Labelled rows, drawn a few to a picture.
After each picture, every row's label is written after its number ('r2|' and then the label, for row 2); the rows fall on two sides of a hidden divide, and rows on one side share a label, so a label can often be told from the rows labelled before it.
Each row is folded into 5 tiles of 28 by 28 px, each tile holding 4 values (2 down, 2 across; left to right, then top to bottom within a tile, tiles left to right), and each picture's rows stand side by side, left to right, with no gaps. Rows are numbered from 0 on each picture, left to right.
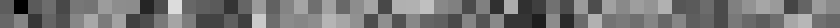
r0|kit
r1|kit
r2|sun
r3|sun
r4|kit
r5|kit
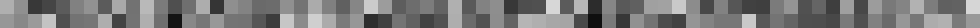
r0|sun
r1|sun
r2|sun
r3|kit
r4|sun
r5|sun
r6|kit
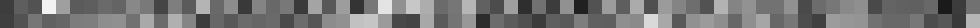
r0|kit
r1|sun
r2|kit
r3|sun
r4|kit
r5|sun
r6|sun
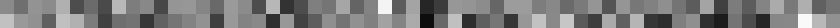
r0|sun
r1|kit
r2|kit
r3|kit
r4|sun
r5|kit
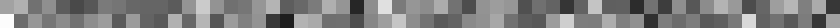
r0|sun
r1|kit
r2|kit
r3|sun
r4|sun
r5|sun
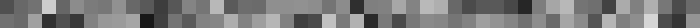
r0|kit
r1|kit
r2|sun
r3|sun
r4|sun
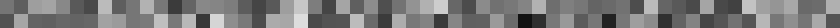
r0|kit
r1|sun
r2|sun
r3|sun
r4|sun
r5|kit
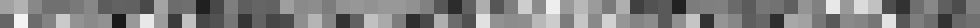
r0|sun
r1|sun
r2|kit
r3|kit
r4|sun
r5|kit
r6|sun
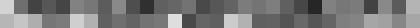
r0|sun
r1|kit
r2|kit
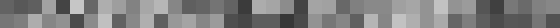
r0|kit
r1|sun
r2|kit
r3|sun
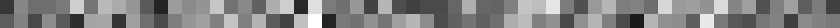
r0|kit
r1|kit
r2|kit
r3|kit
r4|kit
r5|sun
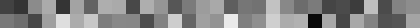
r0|kit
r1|kit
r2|sun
